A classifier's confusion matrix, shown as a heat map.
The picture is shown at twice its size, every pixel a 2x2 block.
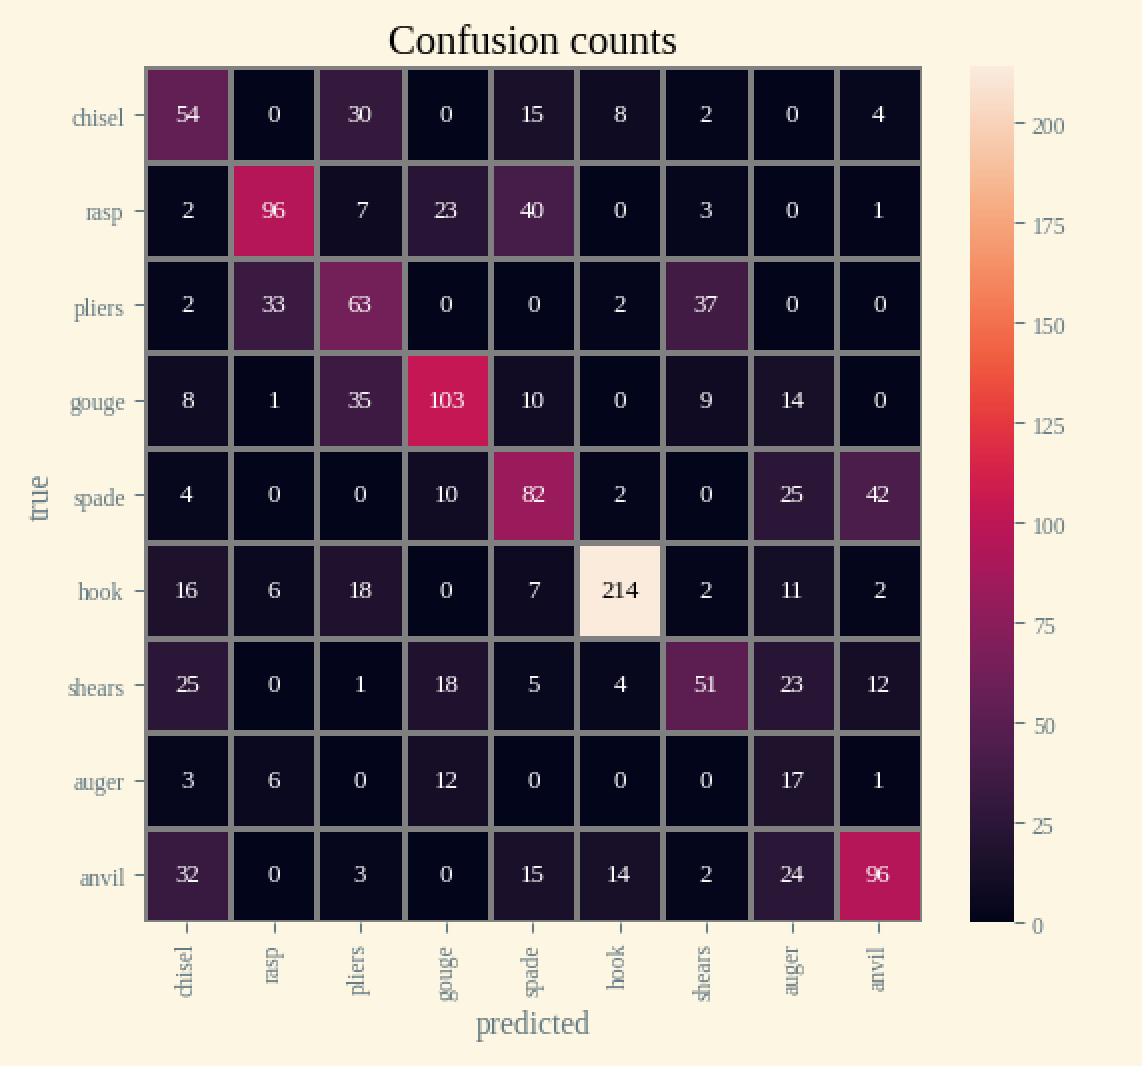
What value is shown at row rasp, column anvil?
1
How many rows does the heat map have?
9
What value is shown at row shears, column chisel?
25
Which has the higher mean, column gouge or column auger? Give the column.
gouge
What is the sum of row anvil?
186
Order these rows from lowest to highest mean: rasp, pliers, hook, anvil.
pliers, rasp, anvil, hook
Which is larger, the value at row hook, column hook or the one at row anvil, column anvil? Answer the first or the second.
the first
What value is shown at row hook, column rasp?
6
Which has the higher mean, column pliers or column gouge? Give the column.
gouge
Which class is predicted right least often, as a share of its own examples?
shears
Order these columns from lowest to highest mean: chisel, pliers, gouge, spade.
chisel, pliers, gouge, spade
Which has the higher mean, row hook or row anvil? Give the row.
hook
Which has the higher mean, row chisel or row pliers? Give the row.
pliers
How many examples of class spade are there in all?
165
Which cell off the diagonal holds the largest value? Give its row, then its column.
spade, anvil
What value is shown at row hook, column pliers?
18
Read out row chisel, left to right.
54 0 30 0 15 8 2 0 4
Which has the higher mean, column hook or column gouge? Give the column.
hook
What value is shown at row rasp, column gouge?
23
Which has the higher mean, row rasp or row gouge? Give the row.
gouge
